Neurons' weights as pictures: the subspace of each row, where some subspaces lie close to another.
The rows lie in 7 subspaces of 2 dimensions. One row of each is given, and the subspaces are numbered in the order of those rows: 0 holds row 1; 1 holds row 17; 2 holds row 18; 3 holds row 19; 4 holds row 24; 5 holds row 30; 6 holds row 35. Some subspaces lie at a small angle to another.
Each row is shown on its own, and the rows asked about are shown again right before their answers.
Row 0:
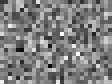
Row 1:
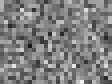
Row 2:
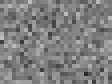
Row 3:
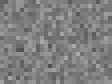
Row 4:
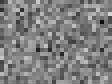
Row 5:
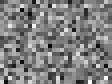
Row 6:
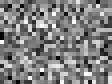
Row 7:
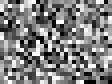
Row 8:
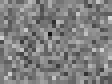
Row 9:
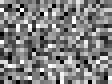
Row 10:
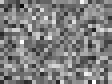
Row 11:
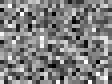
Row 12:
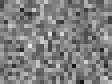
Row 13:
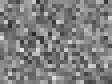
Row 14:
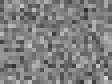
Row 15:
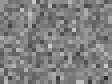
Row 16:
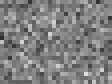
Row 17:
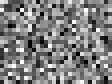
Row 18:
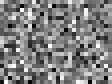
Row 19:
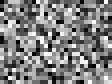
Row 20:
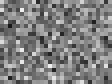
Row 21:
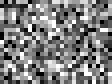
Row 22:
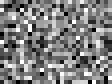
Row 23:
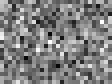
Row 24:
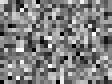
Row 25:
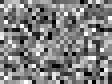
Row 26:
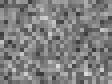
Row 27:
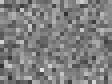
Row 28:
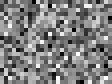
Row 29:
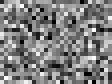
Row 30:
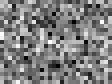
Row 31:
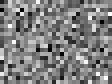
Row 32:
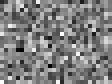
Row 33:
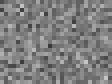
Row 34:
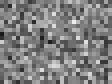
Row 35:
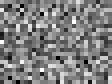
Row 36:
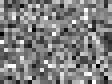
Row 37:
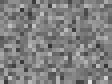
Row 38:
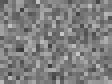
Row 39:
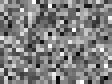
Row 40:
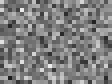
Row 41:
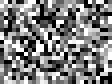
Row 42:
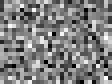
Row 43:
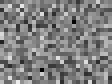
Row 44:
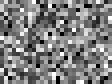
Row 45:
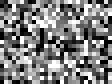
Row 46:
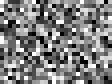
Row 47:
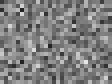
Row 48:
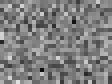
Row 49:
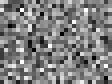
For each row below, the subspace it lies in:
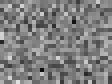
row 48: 6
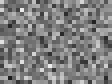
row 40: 3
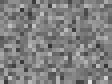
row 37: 2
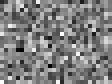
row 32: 4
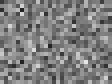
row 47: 6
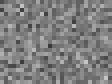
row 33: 6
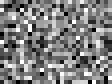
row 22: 1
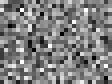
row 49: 1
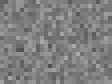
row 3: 4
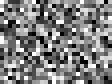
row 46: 3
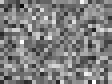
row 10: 4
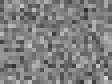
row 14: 0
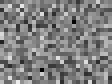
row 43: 6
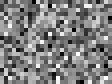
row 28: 2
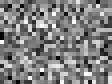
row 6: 6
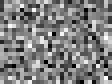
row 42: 0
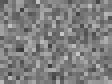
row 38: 4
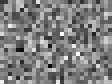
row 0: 4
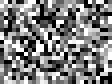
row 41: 1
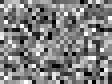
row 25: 4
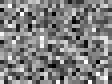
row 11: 5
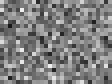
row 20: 3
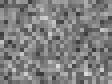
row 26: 0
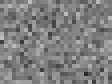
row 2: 1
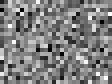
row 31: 5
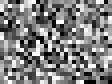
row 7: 3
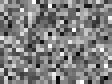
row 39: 2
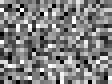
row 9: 6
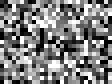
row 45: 5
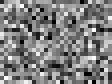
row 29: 4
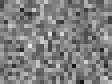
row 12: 0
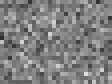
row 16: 1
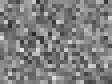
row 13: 3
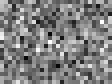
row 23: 5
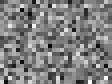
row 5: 2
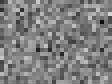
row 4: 5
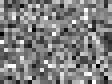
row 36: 0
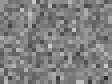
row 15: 2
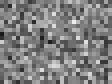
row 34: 5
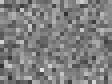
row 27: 3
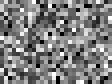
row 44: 2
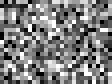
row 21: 0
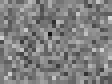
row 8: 1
